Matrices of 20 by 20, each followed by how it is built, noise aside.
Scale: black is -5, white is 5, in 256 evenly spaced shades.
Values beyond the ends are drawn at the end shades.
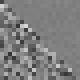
lower triangular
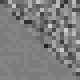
upper triangular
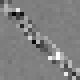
banded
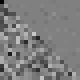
lower triangular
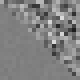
upper triangular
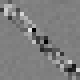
banded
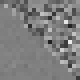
upper triangular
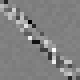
banded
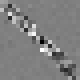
banded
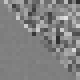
upper triangular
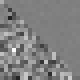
lower triangular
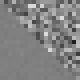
upper triangular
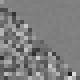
lower triangular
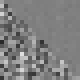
lower triangular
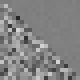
lower triangular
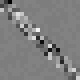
banded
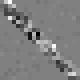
banded
